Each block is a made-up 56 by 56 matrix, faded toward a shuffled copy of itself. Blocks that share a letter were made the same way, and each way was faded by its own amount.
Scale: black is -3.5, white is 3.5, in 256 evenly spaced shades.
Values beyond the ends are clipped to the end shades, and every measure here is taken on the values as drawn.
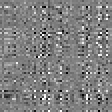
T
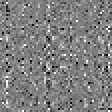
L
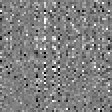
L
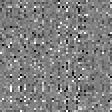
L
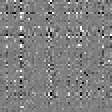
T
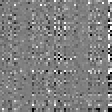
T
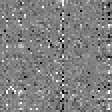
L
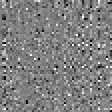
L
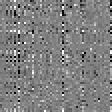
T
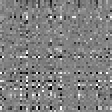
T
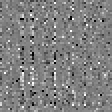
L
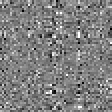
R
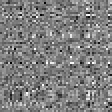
R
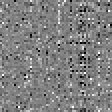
L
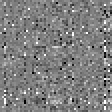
L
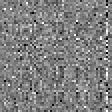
R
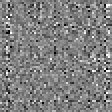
R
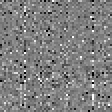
L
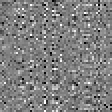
L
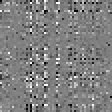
T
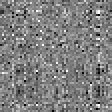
R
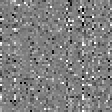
L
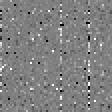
L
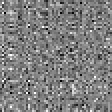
R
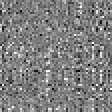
R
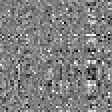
R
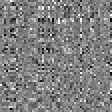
R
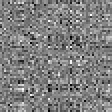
R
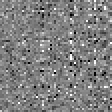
L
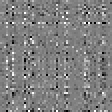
T
